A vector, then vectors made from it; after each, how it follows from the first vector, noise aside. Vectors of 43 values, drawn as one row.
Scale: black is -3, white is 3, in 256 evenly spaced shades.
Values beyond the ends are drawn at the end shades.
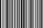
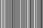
partly zeroed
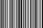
reversed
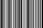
wrapped around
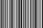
reversed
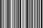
wrapped around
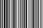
wrapped around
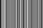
partly zeroed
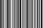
wrapped around
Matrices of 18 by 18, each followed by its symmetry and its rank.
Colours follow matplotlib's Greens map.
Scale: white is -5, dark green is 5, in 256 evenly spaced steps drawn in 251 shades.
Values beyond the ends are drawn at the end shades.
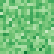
neither, full rank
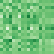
neither, rank two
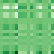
neither, rank one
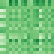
antisymmetric, rank two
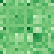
symmetric, rank three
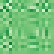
antisymmetric, rank two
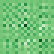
symmetric, rank two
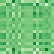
neither, rank two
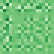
antisymmetric, rank two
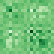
symmetric, rank three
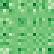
symmetric, rank two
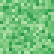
neither, full rank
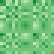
symmetric, rank two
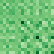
symmetric, rank three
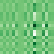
neither, rank one
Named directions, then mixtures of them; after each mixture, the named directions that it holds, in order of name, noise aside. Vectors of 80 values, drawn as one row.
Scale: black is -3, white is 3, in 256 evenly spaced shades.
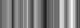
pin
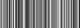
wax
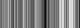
pin, wax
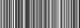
wax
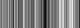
pin, wax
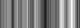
pin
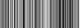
pin, wax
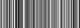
wax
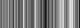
pin, wax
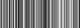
pin, wax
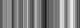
pin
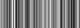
pin, wax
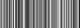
wax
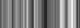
pin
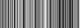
pin, wax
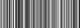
wax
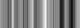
pin
